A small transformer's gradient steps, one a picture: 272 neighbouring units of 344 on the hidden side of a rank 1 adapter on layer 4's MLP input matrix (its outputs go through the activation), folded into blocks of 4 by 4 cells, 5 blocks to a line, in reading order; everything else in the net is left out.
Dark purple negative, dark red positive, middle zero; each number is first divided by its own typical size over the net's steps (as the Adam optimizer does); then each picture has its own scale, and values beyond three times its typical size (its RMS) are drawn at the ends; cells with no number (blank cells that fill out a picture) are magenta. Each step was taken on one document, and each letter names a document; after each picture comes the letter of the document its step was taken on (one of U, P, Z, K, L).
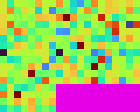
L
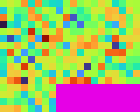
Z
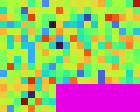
Z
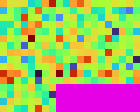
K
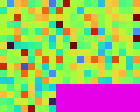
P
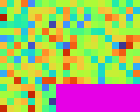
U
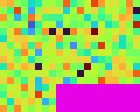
P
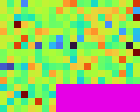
U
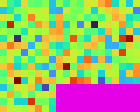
U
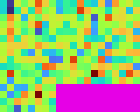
L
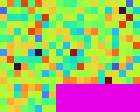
K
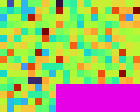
P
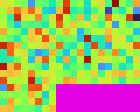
U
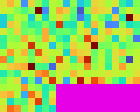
P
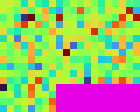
U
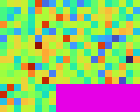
L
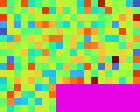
Z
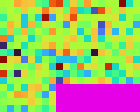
K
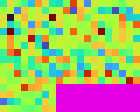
K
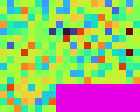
L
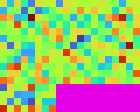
Z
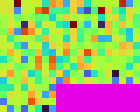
K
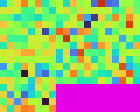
L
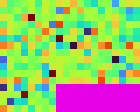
U
